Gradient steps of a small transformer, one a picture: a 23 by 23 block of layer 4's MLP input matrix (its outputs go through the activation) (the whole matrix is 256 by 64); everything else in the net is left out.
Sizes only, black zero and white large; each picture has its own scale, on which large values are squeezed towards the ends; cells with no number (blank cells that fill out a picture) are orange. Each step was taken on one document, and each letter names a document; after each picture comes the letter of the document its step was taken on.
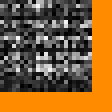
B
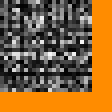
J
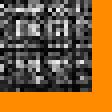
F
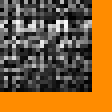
F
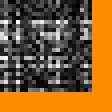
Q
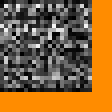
F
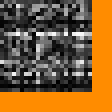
B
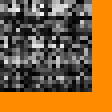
F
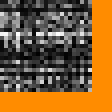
J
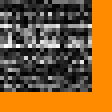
J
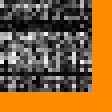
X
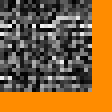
J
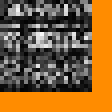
B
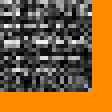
J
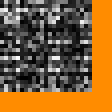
Q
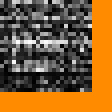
X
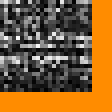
F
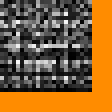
B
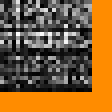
B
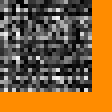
Q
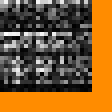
B
